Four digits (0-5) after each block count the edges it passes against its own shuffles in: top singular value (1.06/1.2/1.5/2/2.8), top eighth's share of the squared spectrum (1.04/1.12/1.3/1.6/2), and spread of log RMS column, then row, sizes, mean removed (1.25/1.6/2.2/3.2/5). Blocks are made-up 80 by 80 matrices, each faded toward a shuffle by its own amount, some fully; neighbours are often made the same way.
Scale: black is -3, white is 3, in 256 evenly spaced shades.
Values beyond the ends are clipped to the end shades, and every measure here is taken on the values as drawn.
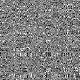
4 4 2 2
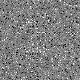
2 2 1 1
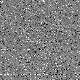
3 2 1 1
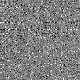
3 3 0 2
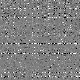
3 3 2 3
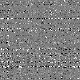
2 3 2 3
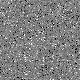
0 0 0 0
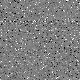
1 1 0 0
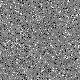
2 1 0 0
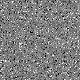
3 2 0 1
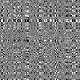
5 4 4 3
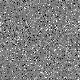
3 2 1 1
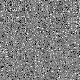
3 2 1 1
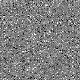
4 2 1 1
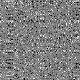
4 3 1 2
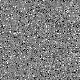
3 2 1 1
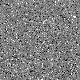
2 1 1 0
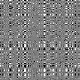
5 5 4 4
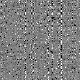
4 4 3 0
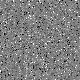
1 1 0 0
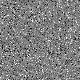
1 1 0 0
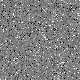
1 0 0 0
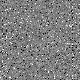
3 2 1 0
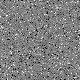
0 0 0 0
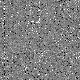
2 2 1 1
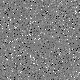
0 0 0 0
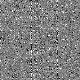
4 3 2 1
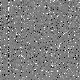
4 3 1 0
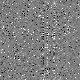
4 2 1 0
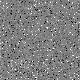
2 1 0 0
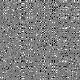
4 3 2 2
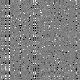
5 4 3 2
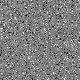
2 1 1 0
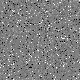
2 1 0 0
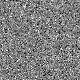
0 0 0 0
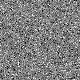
0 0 0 0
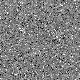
1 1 0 0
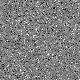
2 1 0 0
